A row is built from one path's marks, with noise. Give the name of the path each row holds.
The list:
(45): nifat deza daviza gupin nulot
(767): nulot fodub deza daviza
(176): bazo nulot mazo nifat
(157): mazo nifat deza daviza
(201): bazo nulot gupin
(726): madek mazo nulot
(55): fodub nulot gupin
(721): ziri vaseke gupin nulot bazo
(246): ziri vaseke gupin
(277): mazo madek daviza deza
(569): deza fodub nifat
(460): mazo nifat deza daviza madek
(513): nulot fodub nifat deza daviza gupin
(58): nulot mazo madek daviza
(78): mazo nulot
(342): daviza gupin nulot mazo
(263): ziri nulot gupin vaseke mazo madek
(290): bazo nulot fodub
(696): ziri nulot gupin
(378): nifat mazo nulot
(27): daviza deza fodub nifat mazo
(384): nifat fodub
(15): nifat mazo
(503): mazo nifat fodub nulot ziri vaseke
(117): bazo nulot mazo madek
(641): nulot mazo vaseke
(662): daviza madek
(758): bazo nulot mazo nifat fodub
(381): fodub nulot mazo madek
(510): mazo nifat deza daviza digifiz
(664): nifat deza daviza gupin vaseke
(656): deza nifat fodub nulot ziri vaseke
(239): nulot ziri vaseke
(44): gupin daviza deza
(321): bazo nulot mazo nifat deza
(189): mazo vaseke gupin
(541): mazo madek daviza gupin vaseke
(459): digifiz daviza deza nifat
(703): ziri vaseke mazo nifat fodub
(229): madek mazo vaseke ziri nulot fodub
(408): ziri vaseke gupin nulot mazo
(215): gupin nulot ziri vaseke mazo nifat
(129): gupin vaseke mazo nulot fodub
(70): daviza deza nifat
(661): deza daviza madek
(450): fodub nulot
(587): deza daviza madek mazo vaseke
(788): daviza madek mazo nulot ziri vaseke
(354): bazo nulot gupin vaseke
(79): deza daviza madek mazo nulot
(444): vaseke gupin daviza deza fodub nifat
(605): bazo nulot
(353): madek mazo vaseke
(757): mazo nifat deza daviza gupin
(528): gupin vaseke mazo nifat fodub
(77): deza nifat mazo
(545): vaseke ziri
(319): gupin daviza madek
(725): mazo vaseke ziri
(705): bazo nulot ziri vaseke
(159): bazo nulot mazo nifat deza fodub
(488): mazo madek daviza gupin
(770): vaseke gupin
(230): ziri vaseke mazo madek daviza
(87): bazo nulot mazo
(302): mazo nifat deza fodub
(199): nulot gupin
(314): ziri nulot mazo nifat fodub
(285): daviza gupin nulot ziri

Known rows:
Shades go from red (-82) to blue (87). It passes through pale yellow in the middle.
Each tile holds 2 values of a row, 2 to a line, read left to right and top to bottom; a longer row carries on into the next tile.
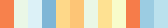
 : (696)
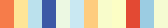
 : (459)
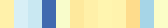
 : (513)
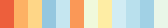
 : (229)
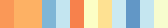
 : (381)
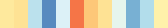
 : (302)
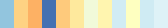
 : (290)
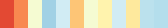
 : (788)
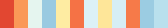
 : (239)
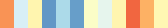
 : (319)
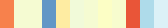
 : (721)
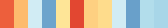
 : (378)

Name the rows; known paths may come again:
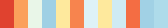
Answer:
(239)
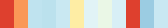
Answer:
(545)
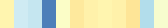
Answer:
(513)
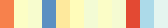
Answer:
(721)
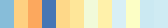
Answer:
(290)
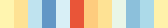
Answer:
(302)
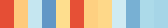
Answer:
(378)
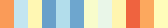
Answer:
(319)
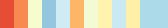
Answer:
(788)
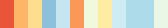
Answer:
(229)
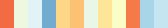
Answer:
(696)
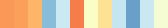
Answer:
(381)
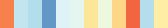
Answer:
(664)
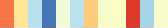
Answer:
(459)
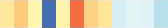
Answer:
(758)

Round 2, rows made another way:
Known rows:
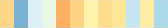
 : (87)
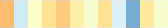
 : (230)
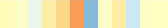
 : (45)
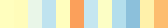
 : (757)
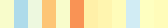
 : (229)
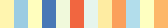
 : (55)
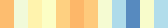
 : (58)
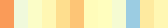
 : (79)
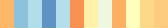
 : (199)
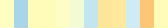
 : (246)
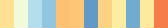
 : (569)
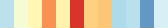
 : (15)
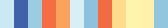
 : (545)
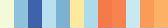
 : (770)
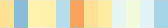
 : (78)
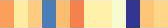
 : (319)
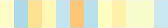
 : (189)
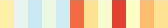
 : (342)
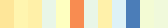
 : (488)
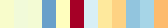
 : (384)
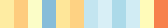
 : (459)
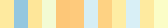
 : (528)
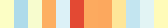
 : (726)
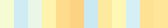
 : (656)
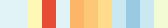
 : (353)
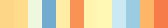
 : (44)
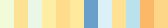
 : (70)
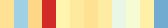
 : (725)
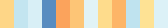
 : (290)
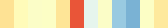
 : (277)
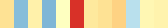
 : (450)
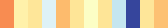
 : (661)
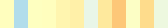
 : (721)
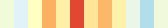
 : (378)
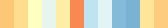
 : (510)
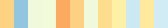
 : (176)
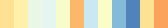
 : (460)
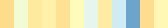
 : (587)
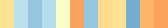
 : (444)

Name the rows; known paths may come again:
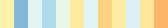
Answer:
(696)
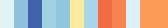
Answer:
(770)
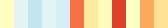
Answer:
(342)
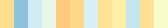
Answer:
(159)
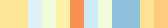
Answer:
(157)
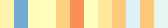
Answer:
(129)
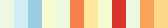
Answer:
(285)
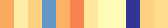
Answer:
(319)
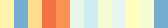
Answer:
(239)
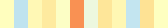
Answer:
(503)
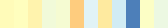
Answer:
(541)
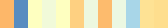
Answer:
(314)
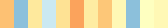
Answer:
(381)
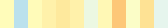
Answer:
(721)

